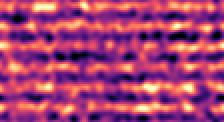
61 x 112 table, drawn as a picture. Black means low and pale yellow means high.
Histogram: bell-shaped. Lone odd cells: none. Stripes: horizontal, repeating 6 times. Ninth with the lowest average: centre.
